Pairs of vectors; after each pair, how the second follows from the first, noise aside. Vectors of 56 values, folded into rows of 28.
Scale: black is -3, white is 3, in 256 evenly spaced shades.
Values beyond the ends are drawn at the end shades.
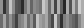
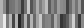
reversed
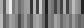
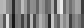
wrapped around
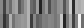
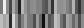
reversed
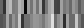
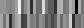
wrapped around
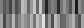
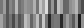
wrapped around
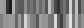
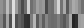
reversed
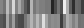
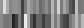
wrapped around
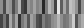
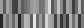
wrapped around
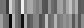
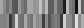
wrapped around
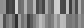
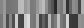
reversed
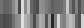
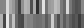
wrapped around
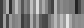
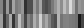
wrapped around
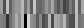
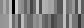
wrapped around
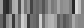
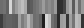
wrapped around
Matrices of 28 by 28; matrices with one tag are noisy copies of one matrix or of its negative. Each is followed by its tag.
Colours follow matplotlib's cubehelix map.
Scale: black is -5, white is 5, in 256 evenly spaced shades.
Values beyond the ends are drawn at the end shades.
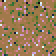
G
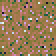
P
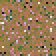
P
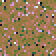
G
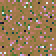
P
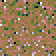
G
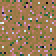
P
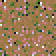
G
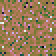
P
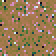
G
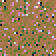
G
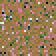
P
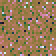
P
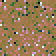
G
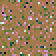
P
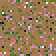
P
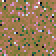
G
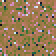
G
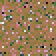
P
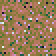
P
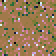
G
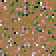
G
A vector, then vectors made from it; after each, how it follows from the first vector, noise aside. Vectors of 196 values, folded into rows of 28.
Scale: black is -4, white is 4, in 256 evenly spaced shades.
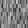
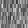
negated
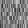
sign-scrambled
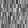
negated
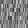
sign-scrambled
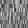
sign-scrambled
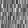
negated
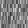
negated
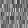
sign-scrambled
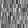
negated
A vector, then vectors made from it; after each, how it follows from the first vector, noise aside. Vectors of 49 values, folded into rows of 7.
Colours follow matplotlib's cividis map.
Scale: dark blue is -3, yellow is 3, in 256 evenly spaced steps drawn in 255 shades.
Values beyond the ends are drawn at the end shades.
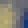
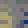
partly zeroed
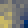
copied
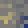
partly zeroed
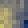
copied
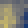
copied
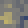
partly zeroed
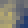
copied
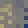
partly zeroed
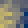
copied
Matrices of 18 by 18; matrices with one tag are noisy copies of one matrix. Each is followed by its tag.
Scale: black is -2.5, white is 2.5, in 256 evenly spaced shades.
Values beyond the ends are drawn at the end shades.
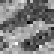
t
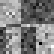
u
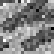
t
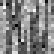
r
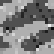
t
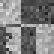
u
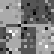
u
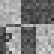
u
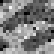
t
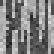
r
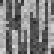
r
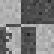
u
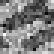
t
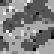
t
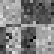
u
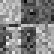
u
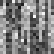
r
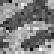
t
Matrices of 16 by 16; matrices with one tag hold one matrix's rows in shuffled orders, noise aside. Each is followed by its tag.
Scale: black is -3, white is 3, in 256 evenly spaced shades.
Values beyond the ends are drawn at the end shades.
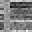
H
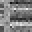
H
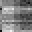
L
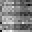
L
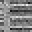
H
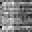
L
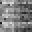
L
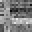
H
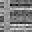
H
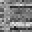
H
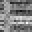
H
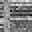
H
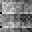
L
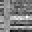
H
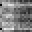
L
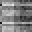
L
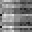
L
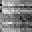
L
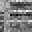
H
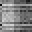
L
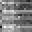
L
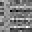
H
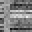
H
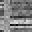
H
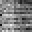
L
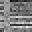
H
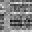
H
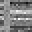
H
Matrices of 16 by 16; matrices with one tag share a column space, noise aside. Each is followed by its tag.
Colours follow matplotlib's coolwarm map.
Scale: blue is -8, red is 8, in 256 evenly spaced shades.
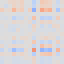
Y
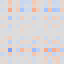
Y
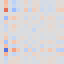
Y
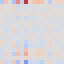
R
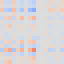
Y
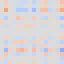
Y
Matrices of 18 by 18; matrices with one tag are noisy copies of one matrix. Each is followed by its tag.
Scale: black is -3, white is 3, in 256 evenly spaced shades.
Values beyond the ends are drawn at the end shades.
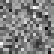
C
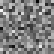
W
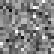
C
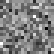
C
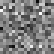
W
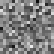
W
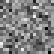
C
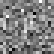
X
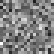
C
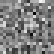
X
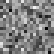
C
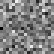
W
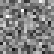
X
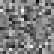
W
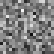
X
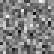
X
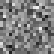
C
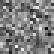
C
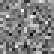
X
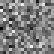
W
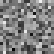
X
